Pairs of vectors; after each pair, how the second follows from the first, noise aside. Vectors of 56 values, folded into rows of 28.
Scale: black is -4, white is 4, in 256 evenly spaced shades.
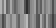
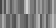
negated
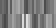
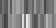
copied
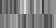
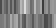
copied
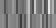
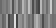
shuffled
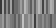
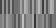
copied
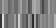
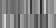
shuffled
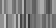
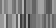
copied
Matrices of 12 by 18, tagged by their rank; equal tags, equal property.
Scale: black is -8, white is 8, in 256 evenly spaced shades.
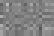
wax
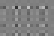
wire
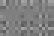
wax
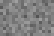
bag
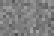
bag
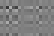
wire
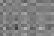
wax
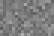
bag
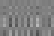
wire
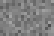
bag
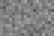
bag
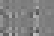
wax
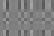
wire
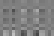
wire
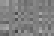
wax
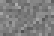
bag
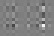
wire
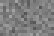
bag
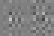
wax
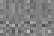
wax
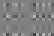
wire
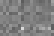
wax
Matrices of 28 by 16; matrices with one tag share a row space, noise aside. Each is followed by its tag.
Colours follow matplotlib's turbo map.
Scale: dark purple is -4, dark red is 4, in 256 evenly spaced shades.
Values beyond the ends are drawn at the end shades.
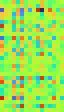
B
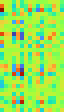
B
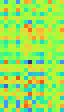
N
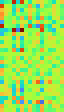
B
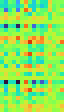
N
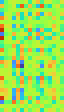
B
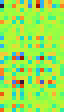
B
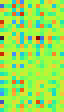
B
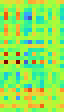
N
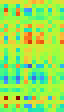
N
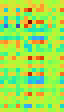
N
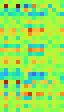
N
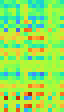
N
